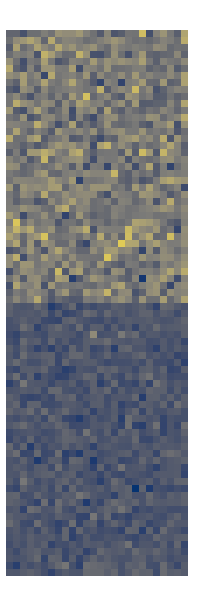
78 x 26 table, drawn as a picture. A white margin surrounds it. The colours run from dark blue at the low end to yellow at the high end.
It is made of 2 by 1 panels. Panel 1,1: middling, fine-grained, strong in contrast. Panel 2,1: low, fine-grained.
